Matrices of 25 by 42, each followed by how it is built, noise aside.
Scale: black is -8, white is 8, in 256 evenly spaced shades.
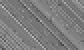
Toeplitz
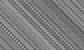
Toeplitz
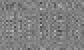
low rank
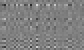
low rank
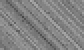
Toeplitz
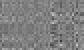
low rank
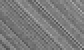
Toeplitz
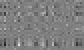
low rank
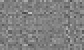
low rank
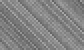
Toeplitz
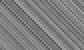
Toeplitz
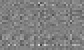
low rank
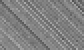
Toeplitz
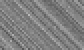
Toeplitz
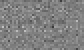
low rank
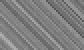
Toeplitz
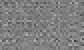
low rank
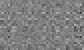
low rank
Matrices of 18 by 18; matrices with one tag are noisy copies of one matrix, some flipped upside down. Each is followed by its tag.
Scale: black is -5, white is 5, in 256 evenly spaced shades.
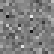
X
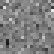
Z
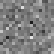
X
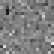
Z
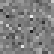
X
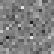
X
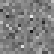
X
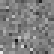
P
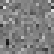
Z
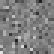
P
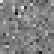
P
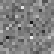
X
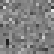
Z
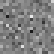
X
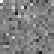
P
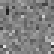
Z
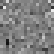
Z
